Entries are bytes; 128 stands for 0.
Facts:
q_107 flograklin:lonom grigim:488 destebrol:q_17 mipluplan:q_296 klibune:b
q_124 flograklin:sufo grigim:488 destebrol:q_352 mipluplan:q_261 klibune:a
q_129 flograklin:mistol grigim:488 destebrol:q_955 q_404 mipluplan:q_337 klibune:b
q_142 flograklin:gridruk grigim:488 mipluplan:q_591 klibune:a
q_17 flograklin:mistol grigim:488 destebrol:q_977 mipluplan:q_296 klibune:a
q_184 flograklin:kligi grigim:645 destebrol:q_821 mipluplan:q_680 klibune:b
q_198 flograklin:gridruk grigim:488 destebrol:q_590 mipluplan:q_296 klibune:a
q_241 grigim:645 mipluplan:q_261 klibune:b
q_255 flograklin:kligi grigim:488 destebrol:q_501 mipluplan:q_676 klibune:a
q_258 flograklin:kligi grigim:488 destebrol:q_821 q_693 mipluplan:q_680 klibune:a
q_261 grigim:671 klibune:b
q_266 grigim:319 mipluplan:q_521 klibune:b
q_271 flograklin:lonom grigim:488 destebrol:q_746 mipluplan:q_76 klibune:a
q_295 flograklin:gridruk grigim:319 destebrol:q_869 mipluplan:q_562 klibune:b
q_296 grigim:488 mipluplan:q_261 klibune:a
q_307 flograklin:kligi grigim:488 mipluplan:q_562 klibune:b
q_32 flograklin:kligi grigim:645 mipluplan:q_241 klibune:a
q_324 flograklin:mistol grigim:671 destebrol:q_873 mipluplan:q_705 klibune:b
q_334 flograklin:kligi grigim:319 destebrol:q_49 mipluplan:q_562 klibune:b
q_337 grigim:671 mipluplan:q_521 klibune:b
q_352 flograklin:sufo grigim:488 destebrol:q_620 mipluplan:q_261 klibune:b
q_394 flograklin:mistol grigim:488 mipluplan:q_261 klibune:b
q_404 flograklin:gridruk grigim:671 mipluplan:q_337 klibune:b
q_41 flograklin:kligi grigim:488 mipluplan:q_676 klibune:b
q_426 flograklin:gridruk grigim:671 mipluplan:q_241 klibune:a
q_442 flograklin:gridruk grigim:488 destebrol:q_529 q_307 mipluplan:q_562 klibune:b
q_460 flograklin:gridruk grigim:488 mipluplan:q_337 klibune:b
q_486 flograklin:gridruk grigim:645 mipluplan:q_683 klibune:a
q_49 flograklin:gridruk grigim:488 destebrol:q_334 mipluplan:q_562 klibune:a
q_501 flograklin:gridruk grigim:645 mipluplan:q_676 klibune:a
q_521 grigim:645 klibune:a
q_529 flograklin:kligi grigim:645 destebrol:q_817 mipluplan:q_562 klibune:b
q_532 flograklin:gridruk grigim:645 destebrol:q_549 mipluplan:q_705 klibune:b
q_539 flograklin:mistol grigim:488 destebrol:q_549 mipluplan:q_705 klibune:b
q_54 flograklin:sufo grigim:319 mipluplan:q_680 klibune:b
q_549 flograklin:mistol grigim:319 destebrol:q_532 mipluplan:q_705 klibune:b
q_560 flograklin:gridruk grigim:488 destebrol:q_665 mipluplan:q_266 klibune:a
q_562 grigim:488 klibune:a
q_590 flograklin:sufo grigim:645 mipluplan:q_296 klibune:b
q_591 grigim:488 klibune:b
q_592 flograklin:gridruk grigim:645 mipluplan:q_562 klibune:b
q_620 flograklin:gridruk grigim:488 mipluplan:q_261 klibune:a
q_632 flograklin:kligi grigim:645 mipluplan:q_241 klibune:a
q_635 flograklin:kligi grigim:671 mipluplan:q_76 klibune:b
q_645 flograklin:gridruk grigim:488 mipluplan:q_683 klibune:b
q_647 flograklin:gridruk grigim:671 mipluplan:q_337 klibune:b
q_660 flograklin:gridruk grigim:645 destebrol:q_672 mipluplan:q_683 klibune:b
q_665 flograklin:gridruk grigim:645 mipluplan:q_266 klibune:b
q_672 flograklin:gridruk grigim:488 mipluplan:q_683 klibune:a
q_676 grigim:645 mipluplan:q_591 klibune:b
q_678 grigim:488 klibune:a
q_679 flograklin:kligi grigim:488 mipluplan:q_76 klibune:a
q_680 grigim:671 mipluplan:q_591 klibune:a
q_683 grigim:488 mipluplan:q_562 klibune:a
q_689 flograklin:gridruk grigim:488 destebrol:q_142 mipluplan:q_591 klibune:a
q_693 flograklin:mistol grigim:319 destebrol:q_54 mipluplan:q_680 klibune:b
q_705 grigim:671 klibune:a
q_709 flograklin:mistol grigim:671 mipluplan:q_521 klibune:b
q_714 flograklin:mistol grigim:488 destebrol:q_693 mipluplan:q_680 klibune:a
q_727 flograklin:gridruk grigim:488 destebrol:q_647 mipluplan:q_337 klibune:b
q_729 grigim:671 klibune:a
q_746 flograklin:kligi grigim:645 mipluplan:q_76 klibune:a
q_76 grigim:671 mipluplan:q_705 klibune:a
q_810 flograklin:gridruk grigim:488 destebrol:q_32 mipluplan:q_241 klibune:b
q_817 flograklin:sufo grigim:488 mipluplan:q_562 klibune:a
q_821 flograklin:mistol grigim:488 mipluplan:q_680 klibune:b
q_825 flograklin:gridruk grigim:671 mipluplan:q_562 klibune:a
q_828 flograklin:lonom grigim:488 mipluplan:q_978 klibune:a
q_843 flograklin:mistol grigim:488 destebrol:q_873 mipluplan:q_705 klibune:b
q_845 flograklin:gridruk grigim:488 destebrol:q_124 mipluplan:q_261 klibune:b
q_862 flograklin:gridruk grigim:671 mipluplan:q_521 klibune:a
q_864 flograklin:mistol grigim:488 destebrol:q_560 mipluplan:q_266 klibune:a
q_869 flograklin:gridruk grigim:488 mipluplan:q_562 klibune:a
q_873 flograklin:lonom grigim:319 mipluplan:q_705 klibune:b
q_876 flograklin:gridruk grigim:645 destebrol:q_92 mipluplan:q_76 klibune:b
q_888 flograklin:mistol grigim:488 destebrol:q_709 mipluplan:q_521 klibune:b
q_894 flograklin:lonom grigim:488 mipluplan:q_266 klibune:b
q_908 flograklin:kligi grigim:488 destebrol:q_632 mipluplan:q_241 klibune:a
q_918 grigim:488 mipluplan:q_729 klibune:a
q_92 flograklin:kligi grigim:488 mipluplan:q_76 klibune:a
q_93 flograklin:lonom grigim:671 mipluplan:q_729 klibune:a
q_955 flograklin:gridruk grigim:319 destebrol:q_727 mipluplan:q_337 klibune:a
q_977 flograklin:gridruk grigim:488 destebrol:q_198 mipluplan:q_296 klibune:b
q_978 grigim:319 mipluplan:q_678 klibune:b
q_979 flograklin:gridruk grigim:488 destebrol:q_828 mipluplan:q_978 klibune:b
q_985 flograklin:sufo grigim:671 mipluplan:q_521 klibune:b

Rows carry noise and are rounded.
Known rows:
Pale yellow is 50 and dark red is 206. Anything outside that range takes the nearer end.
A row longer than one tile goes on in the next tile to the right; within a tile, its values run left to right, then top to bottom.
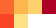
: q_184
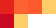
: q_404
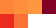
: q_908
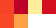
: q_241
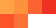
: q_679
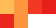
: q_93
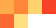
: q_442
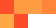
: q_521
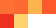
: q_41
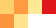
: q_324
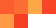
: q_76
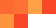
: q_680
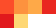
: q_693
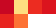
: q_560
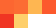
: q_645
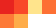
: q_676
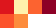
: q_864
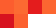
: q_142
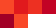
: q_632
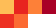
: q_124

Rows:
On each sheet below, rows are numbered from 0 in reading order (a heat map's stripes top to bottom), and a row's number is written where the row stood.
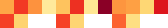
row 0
q_709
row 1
q_107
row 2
q_295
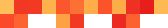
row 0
q_672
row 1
q_683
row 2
q_817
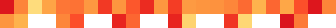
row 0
q_266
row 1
q_678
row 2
q_869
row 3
q_727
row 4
q_334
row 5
q_828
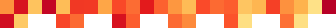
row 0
q_394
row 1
q_501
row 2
q_746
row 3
q_862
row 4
q_129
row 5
q_539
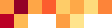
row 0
q_590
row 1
q_888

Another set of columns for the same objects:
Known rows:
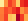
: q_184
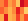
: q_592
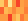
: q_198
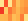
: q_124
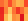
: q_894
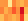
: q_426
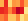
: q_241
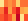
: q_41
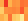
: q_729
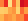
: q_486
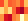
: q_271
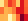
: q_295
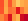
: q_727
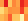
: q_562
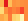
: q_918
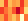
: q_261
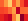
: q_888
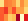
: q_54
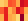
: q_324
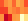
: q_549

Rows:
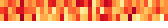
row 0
q_876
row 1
q_529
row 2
q_442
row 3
q_49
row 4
q_908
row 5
q_296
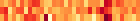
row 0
q_873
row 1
q_665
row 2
q_93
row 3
q_979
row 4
q_521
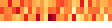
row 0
q_337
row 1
q_955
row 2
q_560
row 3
q_680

